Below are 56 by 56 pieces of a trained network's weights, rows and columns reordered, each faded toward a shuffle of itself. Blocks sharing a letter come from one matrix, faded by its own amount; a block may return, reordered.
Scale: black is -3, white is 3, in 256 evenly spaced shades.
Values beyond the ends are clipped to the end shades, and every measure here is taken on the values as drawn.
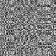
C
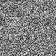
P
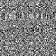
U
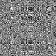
U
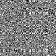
U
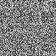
P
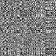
U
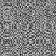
C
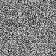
P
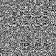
U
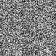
P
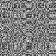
C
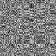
C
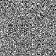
U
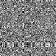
U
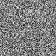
P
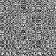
C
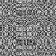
C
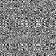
U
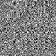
U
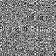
U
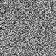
P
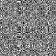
U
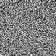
P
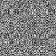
C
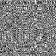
U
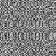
C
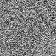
P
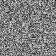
P
